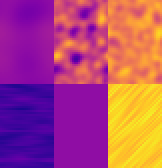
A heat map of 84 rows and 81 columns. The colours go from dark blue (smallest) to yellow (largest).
It is made of 2 by 3 panels. Panel 1,1: low, smooth, faint in contrast. Panel 1,2: middling, blotchy, strong in contrast. Panel 1,3: high, blotchy. Panel 2,1: very low, streaked across, faint in contrast. Panel 2,2: low, flat. Panel 2,3: very high, slanting up to the right, faint in contrast.
